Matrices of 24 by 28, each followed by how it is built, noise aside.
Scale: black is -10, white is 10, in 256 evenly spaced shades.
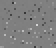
sparse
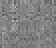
low rank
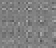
low rank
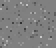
sparse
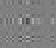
low rank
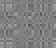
low rank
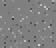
sparse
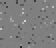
sparse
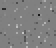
sparse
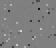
sparse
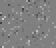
sparse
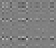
low rank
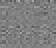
low rank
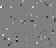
sparse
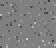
sparse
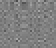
low rank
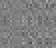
low rank
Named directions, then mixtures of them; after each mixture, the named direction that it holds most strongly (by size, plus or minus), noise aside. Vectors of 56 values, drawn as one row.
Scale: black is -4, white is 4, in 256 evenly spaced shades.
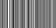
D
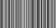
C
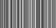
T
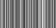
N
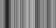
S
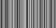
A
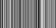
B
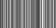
C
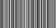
C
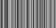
A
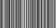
C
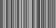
T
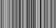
T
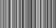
T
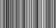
N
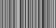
N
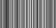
A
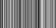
B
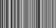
T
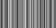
A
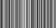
C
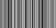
D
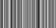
T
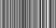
C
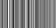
D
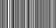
D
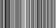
C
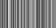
T
